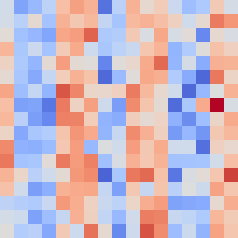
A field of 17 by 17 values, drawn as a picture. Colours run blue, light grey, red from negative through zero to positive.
There is no overall slope. Stripes running up and down repeat 3 times from left to right. On average the colour sits 50% of the way up the scale. The middle right is the ninth with the lowest average.
